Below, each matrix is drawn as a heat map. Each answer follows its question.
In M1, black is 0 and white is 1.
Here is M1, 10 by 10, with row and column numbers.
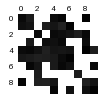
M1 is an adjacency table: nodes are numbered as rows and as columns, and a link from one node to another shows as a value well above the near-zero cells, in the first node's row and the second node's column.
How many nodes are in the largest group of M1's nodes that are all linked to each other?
4
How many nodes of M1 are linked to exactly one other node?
1
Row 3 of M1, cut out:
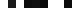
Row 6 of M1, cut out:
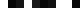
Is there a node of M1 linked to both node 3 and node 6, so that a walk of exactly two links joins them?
yes
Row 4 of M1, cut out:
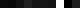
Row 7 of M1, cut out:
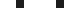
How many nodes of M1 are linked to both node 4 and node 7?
0
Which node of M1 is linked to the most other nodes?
node 7
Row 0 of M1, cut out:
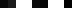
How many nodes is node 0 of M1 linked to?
5
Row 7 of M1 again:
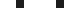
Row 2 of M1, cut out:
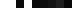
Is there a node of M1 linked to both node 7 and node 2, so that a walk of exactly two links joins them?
yes
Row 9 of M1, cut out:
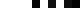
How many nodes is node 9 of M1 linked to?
6
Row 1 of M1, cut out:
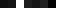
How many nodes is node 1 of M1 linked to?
4
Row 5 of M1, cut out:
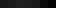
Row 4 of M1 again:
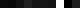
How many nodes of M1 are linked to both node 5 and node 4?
1
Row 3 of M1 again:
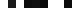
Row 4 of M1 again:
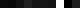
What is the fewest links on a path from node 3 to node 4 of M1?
2
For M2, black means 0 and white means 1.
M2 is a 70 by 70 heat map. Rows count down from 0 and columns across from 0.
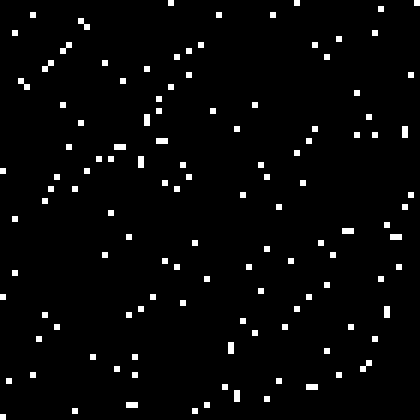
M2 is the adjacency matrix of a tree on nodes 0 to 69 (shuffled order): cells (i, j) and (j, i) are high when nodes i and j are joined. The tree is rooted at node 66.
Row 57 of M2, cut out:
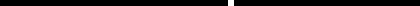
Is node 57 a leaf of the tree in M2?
yes
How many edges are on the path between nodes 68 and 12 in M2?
1
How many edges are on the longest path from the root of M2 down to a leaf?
10
